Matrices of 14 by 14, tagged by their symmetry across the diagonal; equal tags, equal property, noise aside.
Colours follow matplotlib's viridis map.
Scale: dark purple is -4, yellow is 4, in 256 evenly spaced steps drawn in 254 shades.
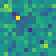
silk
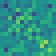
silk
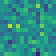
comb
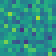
comb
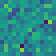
silk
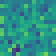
comb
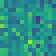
comb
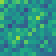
silk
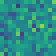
comb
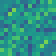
silk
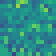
comb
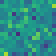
silk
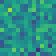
comb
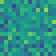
comb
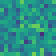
comb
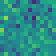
comb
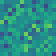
silk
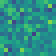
silk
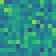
comb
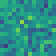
silk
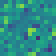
silk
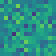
silk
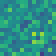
silk
